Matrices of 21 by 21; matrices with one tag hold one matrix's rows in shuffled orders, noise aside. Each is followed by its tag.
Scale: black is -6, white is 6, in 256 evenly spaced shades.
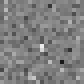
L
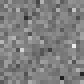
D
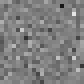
D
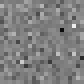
D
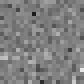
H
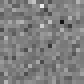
L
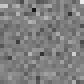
H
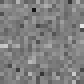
H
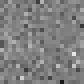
D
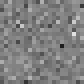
D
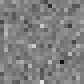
L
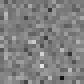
L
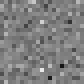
L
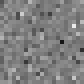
D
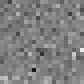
H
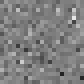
D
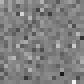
D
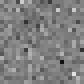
D
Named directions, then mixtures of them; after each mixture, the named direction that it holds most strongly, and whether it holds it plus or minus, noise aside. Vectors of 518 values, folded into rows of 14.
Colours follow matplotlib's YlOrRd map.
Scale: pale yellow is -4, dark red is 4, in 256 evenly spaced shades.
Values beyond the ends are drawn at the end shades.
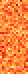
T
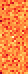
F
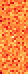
F, plus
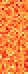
T, plus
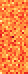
F, minus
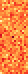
F, minus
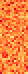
F, plus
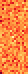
F, plus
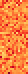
T, minus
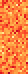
T, minus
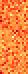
F, plus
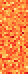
F, minus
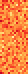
F, plus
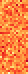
T, plus
